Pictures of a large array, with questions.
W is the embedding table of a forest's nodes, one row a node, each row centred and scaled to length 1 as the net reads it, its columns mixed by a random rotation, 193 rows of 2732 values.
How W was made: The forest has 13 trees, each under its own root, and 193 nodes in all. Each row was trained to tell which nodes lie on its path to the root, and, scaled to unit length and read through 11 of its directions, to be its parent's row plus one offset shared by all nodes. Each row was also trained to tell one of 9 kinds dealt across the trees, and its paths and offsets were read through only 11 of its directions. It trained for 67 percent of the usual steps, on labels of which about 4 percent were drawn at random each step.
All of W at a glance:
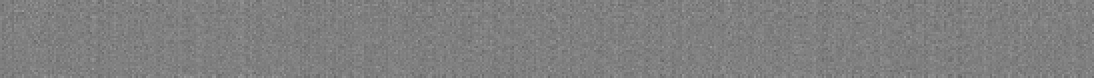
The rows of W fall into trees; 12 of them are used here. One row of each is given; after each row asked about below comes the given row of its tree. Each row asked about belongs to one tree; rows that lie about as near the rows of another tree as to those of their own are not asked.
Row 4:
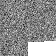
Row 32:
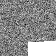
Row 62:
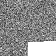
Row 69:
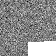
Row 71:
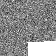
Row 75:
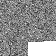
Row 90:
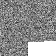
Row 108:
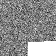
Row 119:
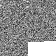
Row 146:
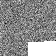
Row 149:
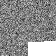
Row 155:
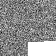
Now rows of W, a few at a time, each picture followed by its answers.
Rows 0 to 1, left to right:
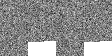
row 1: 4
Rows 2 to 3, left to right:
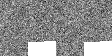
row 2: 119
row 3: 75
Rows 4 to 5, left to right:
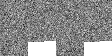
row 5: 146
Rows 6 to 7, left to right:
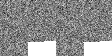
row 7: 146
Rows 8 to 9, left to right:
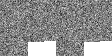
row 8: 32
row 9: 4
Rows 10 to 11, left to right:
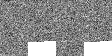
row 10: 149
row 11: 119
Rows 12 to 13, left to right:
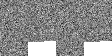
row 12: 90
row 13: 155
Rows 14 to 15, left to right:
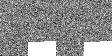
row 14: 75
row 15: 108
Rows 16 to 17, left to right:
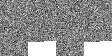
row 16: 75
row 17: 32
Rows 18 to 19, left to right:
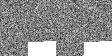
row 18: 155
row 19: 71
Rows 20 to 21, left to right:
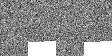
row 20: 155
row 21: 119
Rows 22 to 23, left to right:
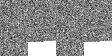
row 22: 146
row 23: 146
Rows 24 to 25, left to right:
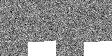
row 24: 108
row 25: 149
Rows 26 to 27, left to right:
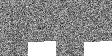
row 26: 119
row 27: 119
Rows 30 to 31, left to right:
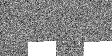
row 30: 32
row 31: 108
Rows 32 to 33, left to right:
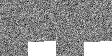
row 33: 32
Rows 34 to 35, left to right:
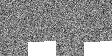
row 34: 32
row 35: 149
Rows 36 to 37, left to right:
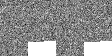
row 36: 69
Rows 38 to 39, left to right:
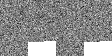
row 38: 108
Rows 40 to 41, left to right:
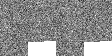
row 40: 155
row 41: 4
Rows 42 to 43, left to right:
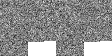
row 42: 90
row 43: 4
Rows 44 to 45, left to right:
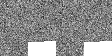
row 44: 119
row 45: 62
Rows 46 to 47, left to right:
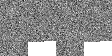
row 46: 4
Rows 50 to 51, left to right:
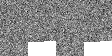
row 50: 62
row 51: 149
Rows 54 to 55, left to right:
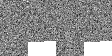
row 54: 119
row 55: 90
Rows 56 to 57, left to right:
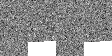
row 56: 108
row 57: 71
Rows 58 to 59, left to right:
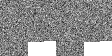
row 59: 90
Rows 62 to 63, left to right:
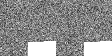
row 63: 62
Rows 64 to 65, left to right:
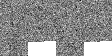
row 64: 119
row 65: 155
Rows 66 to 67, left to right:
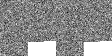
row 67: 108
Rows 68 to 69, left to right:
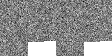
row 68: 75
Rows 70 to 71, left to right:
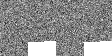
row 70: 75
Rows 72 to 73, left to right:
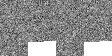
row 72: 149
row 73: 155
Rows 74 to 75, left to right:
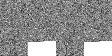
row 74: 62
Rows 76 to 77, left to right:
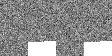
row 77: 108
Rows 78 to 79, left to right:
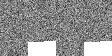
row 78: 146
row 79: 4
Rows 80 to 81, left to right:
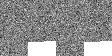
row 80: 108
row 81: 108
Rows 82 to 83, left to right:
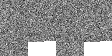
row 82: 155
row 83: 62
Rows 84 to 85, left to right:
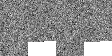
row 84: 4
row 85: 155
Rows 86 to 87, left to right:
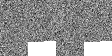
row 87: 155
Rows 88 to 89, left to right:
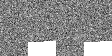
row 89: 149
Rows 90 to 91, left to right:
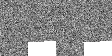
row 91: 146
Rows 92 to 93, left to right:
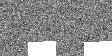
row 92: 32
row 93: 71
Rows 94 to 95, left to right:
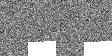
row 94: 155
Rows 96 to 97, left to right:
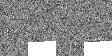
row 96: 149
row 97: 4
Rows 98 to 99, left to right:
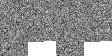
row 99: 90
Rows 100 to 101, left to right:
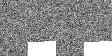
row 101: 32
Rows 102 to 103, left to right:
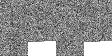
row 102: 119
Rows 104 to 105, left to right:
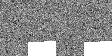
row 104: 69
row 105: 75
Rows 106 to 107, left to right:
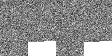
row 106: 69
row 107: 62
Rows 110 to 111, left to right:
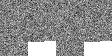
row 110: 32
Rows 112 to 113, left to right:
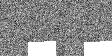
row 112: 32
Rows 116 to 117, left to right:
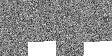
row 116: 146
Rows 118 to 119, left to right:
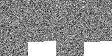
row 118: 146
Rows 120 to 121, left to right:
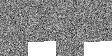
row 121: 71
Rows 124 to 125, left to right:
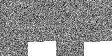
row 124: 149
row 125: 90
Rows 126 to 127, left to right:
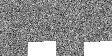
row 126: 71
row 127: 4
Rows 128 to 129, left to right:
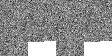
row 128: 32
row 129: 4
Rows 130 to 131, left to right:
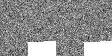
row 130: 146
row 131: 71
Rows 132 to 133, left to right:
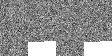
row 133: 71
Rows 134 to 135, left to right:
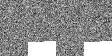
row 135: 108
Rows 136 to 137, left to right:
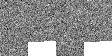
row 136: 90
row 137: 90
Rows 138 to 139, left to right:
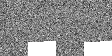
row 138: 62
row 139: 90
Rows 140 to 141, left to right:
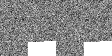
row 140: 108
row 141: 108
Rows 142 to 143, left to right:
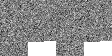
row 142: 155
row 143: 32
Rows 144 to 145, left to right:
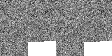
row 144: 75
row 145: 75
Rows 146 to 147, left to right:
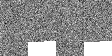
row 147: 4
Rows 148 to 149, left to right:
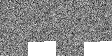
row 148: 149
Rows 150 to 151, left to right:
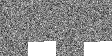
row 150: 4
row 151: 149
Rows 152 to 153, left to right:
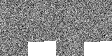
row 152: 155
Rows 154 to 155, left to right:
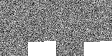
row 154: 155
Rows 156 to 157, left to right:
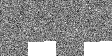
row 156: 108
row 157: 146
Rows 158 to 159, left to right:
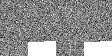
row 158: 108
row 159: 4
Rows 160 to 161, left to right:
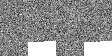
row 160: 146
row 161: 90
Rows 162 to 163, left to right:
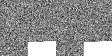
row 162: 149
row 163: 108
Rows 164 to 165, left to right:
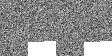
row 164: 32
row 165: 155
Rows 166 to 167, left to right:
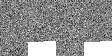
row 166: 146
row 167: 4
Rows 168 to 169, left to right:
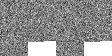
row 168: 155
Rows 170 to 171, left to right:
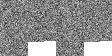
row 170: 119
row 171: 4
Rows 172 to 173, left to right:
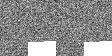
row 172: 119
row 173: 71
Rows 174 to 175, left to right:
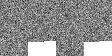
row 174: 4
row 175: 146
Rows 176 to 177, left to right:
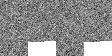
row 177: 146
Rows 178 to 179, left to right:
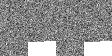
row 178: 155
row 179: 69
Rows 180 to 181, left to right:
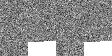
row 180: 146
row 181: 32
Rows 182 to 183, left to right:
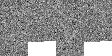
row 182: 32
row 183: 155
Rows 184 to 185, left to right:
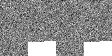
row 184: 4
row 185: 108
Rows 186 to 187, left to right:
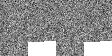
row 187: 149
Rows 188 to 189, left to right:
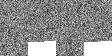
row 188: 149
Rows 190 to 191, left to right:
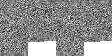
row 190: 75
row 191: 108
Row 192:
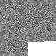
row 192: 71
